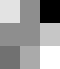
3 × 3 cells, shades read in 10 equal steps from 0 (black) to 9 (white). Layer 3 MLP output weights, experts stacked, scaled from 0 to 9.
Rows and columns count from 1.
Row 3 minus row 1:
-4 1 9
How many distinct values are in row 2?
2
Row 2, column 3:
7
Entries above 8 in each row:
0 0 1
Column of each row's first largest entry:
1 3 3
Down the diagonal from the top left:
8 5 9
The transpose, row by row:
8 5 4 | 5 5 6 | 0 7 9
